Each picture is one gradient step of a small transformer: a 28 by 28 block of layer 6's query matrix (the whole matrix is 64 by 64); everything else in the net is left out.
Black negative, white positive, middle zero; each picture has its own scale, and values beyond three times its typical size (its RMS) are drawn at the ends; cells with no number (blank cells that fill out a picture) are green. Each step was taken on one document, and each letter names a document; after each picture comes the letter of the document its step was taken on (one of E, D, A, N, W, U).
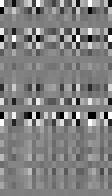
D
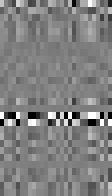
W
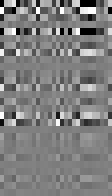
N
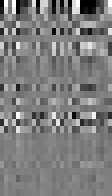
N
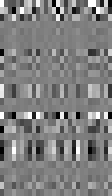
D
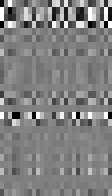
D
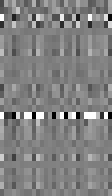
D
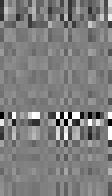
W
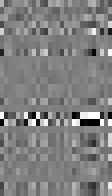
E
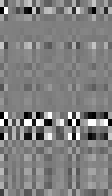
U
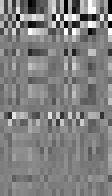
W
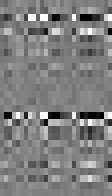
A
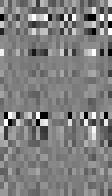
E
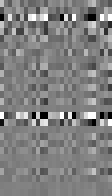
E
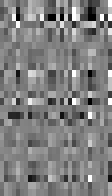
W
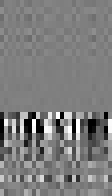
U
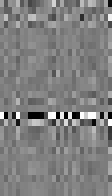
W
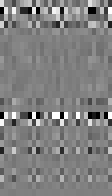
D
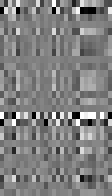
N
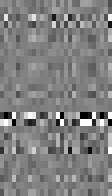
W
